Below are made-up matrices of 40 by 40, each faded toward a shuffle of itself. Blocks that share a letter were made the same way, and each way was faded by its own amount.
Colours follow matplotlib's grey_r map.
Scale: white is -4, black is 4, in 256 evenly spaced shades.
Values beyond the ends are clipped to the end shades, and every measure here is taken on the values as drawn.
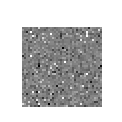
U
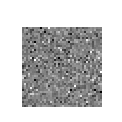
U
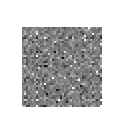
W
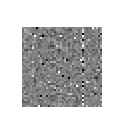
W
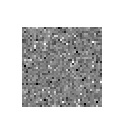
U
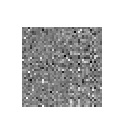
W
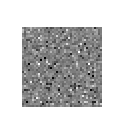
U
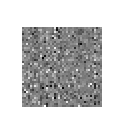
W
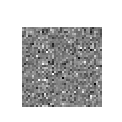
W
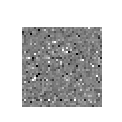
U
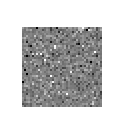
U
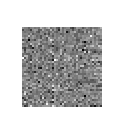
W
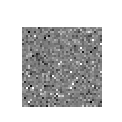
U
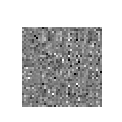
W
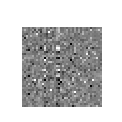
W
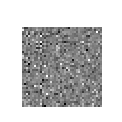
W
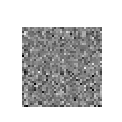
W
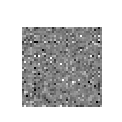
W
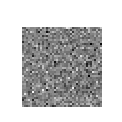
W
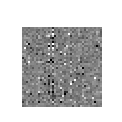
W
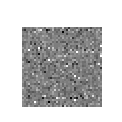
U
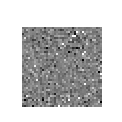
U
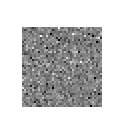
U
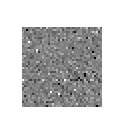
U
